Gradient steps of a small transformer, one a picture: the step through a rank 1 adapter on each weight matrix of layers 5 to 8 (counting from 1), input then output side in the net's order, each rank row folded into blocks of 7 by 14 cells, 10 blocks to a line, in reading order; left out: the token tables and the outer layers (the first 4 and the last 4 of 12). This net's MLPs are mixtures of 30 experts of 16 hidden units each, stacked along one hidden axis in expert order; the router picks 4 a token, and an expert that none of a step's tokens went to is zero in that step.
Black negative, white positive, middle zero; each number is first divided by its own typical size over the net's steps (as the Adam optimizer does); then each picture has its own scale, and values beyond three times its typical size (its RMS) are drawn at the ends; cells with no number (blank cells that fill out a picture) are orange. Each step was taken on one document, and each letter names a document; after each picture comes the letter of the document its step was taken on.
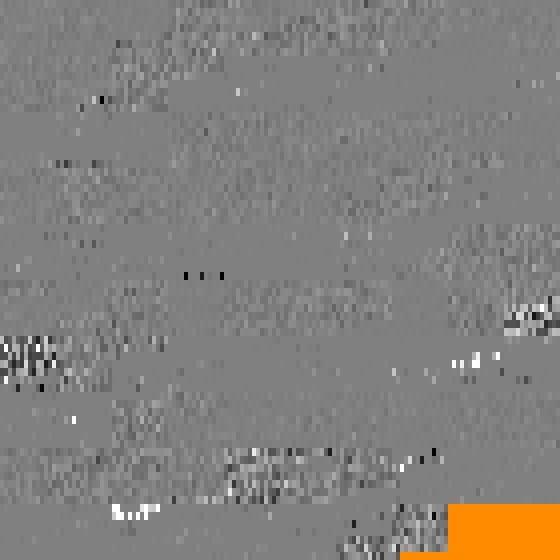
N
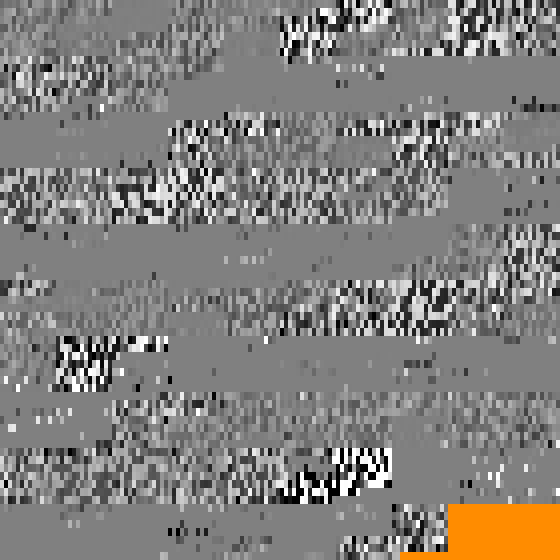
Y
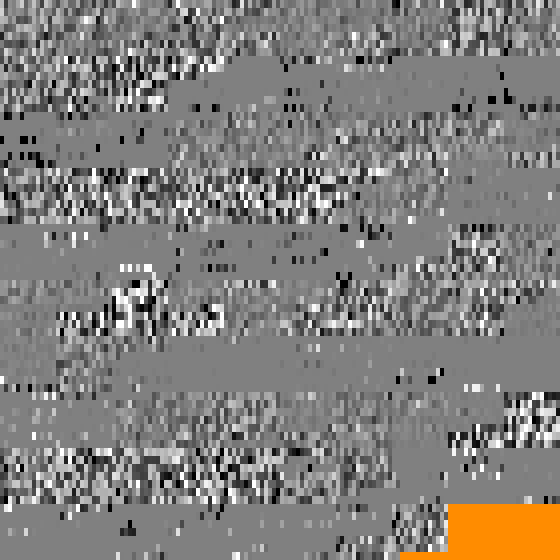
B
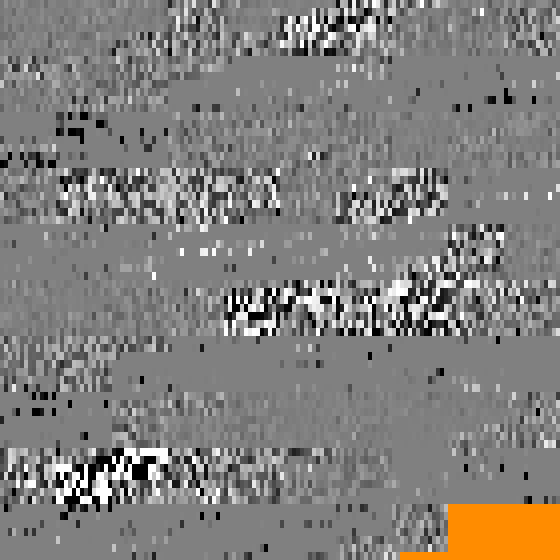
B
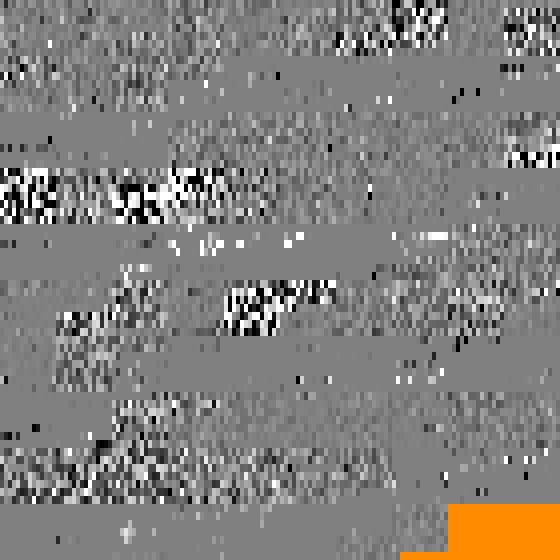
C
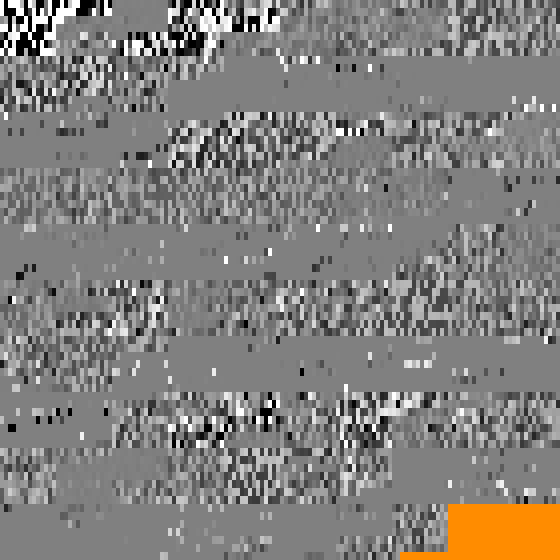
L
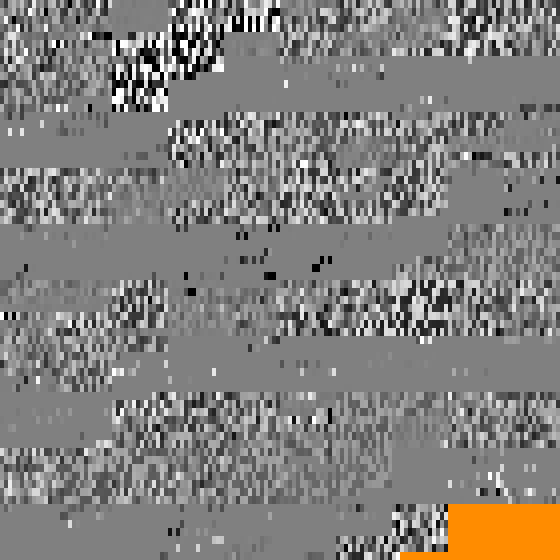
L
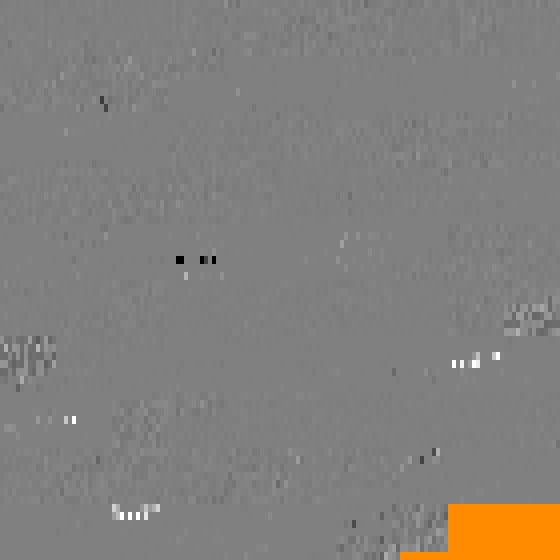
N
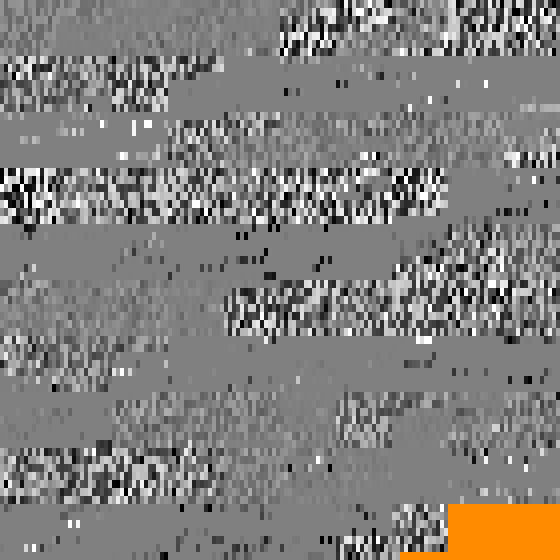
Y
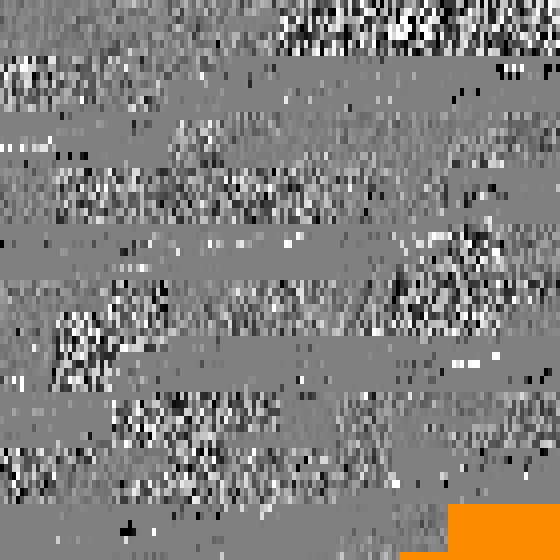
C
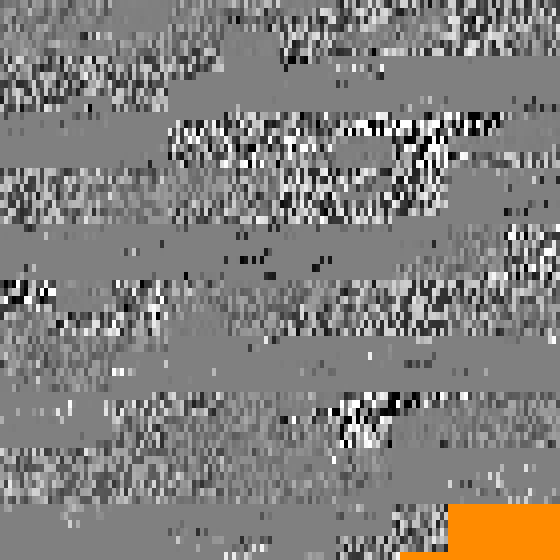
Y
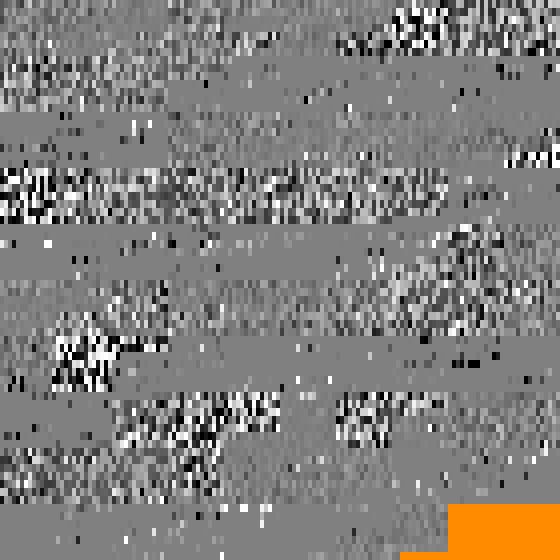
C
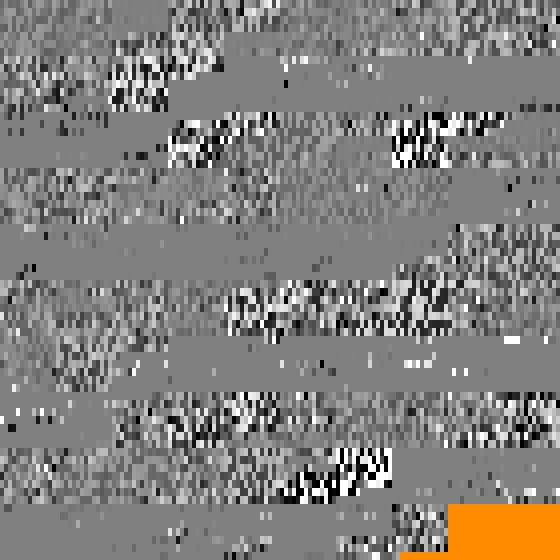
Y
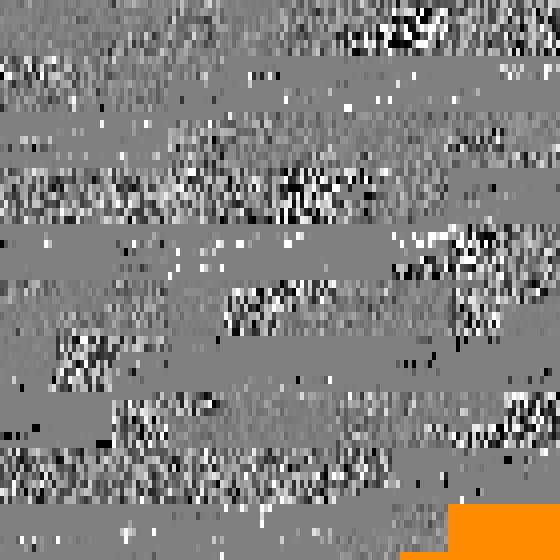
C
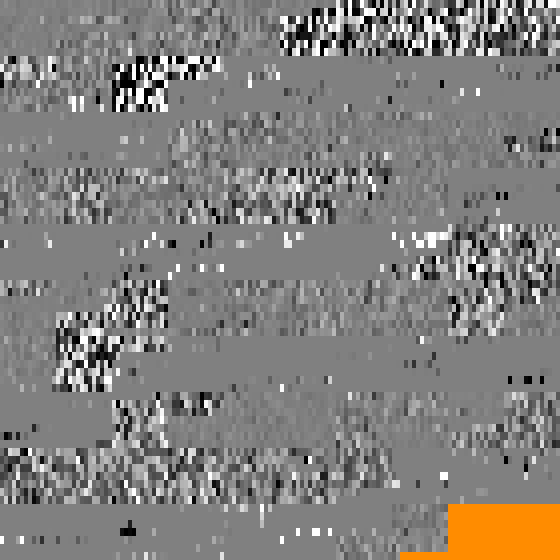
C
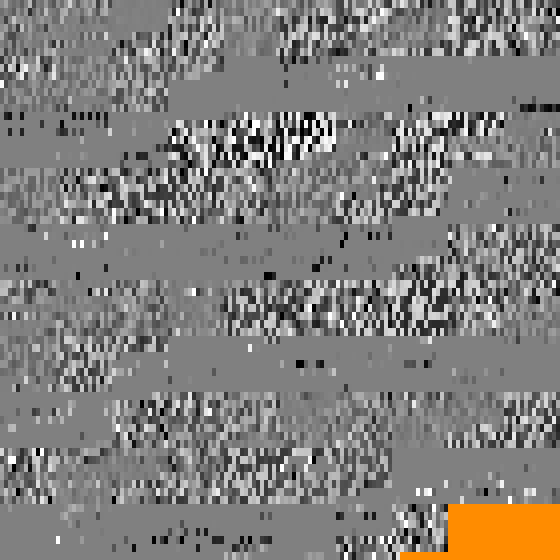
L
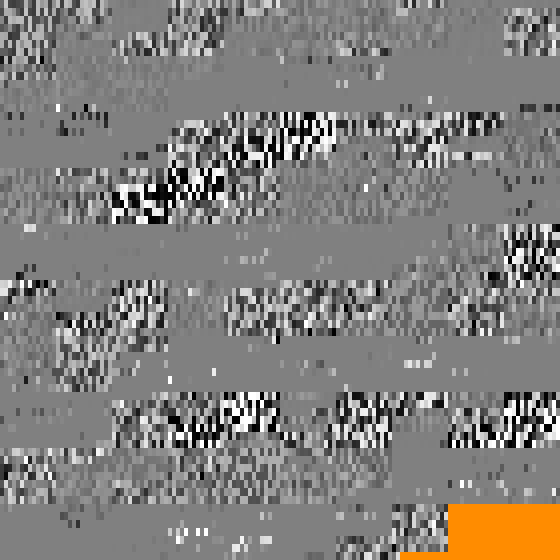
L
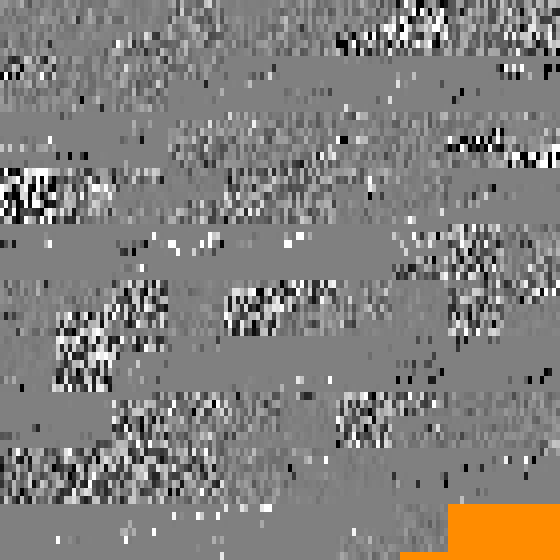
C
